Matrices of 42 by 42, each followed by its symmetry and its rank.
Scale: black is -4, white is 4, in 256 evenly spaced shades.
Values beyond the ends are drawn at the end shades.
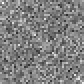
symmetric, full rank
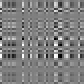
neither, rank one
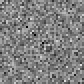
symmetric, full rank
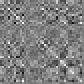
symmetric, rank five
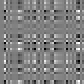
neither, rank one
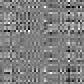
neither, rank three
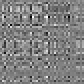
neither, rank three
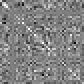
symmetric, rank five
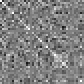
symmetric, rank five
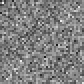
symmetric, full rank
